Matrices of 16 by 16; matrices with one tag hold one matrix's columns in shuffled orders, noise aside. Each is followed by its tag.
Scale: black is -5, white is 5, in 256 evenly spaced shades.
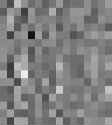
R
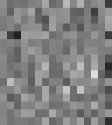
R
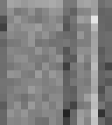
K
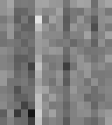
K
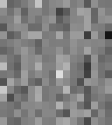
R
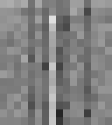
K
